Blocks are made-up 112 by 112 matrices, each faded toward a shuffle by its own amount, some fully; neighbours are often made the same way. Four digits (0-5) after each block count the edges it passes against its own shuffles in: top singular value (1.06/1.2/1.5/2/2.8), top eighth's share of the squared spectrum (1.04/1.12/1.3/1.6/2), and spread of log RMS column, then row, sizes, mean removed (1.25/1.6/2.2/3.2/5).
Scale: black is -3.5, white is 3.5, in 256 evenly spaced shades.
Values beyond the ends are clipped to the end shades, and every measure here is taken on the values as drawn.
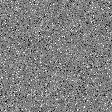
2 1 0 0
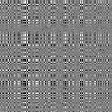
5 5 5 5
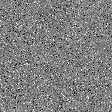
2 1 0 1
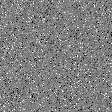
0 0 0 0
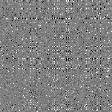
5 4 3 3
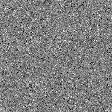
3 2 0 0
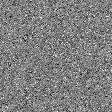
0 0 0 0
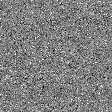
0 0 0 0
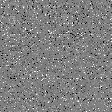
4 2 0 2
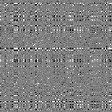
5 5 3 4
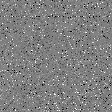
3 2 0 1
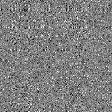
4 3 2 2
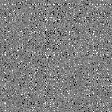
4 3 2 2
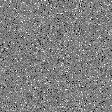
3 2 1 1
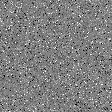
0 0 0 0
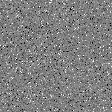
2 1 0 0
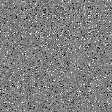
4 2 1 1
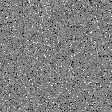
2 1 0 0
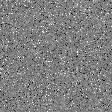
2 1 0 0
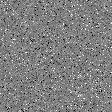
0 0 0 0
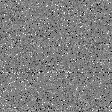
2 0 0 1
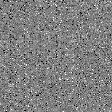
4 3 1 1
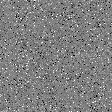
2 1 0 0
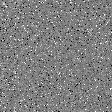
2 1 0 0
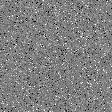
2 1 0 0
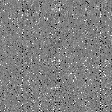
4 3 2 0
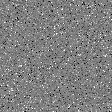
0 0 0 0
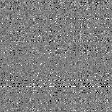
3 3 3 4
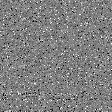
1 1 1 2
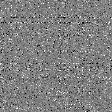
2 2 2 2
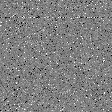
2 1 0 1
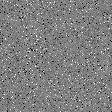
0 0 0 0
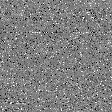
1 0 0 1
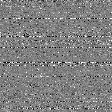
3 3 0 4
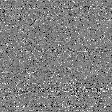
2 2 0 3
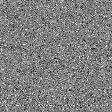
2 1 0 1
